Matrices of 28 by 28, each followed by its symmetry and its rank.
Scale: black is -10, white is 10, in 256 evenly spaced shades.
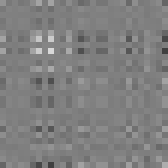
symmetric, rank two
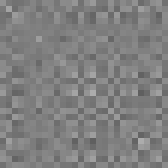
symmetric, rank three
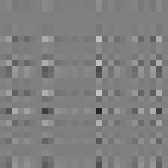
neither, rank one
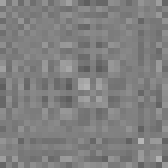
symmetric, rank three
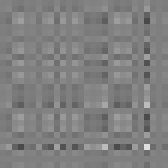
symmetric, rank one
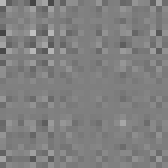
symmetric, rank two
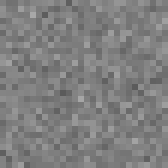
neither, full rank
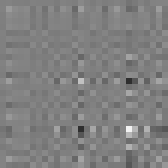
symmetric, rank two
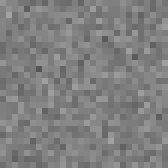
neither, full rank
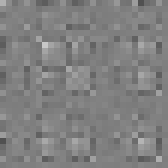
symmetric, rank three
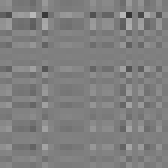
neither, rank one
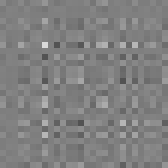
symmetric, rank two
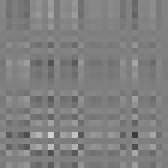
neither, rank one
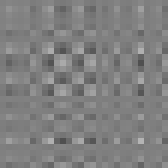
symmetric, rank one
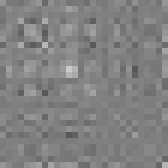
symmetric, rank three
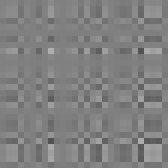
symmetric, rank one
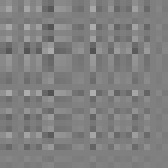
symmetric, rank one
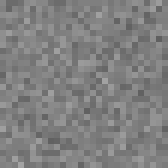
neither, full rank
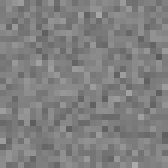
neither, full rank
